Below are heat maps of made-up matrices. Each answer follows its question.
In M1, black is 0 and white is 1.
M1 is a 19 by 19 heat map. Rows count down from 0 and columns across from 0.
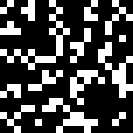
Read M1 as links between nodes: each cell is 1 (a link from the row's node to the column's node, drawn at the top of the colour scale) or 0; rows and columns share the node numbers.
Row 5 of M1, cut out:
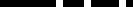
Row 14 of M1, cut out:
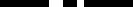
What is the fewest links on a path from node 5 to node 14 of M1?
2
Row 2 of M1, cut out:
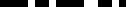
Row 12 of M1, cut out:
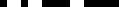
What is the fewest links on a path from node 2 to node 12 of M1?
1
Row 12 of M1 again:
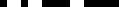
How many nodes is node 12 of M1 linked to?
8
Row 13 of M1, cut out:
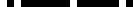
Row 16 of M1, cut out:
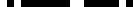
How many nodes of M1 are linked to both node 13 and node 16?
4
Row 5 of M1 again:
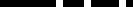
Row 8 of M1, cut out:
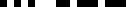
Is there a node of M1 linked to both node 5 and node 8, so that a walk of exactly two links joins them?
no
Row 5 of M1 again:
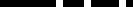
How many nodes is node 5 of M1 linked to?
3
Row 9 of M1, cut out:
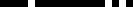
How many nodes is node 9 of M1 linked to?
3
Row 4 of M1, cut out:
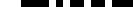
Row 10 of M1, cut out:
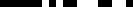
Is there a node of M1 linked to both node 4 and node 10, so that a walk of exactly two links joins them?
yes
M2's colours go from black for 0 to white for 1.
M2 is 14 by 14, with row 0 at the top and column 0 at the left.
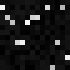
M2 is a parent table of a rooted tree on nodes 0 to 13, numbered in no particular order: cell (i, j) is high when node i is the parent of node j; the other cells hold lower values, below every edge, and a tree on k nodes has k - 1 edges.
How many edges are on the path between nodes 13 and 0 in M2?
5
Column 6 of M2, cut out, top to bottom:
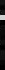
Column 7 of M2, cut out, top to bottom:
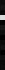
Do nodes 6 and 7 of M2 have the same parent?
yes
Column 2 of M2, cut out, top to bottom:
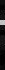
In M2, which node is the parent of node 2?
4
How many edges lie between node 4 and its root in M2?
1
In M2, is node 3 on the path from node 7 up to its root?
yes
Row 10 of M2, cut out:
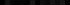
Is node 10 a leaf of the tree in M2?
yes
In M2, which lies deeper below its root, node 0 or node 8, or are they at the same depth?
node 0
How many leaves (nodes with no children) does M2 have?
8
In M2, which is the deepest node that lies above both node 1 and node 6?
3
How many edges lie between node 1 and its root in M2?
2
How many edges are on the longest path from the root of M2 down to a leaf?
3
